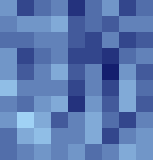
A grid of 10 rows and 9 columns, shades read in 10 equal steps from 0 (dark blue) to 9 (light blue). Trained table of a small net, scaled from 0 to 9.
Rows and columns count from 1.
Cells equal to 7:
10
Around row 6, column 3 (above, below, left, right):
5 6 5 5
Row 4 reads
6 2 4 5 2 2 1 4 5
